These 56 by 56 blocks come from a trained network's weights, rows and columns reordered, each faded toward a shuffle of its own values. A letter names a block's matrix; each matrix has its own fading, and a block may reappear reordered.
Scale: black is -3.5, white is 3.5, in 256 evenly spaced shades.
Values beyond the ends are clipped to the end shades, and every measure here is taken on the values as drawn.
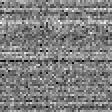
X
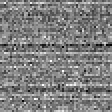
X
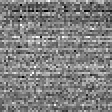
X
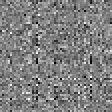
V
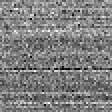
X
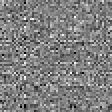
V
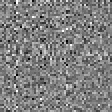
V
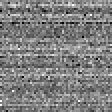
X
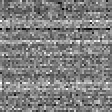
X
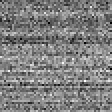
X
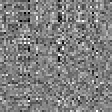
V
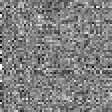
V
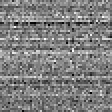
X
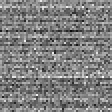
X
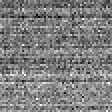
X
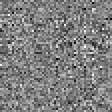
V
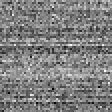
X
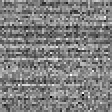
X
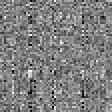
V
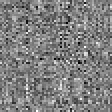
V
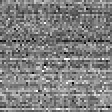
X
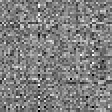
V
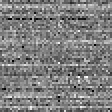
X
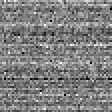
X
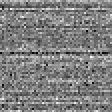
X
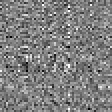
V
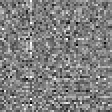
V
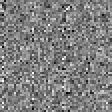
V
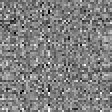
V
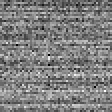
X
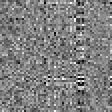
V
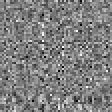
V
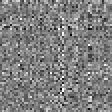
V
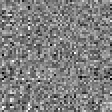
V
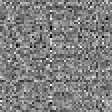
V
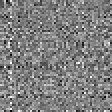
V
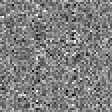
V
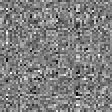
V
